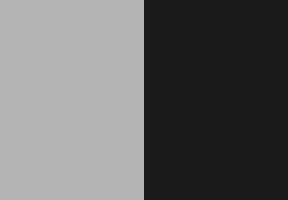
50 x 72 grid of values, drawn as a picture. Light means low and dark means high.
It is made of 1 by 2 panels. Panel 1,1: low, flat. Panel 1,2: very high, flat.
